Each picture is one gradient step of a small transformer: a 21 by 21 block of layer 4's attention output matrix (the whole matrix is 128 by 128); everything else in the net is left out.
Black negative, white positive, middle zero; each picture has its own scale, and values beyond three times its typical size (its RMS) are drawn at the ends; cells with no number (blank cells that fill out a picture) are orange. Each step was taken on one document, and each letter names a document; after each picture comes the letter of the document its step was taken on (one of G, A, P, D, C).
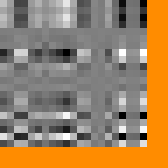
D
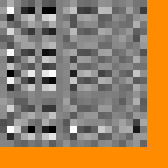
D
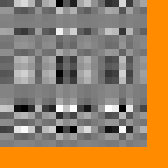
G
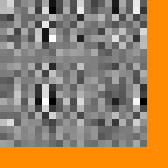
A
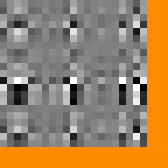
D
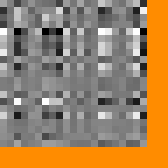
A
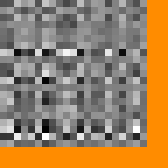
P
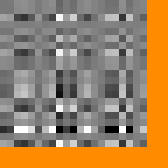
G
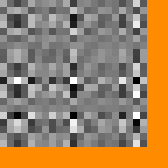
D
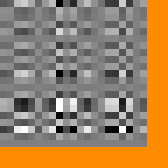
G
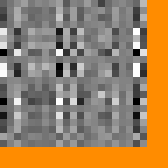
A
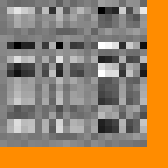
A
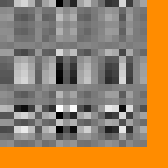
G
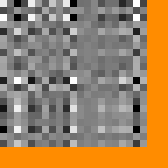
D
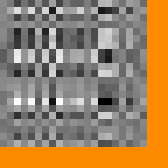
A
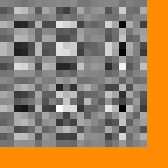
P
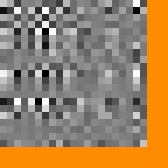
A
